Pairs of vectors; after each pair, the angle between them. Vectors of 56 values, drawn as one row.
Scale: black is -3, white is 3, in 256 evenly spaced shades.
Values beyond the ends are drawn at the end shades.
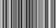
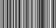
orthogonal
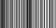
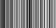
nearly parallel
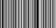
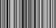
orthogonal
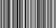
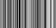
partly aligned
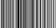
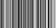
partly aligned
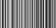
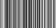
partly opposed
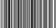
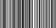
orthogonal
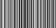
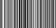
nearly parallel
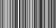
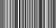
nearly parallel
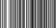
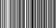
nearly parallel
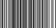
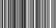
partly aligned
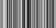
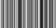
orthogonal
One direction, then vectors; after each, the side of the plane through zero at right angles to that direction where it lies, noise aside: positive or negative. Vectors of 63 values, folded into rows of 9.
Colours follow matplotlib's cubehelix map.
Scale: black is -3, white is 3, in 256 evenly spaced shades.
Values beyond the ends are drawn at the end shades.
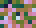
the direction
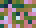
positive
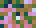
positive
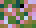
positive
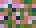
negative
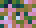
positive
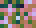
positive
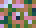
negative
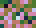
positive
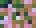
positive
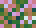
negative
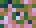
positive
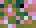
positive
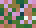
negative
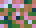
negative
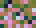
positive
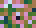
negative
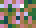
negative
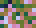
positive
